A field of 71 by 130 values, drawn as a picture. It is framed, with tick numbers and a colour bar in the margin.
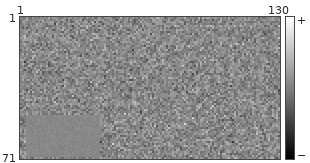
Odd patch: calmer, in the bottom left. Grain: fine. Odd rows or columns: none. Mirror symmetry: none. Calmest part: bottom left. Histogram: bell-shaped. Stripes: none.
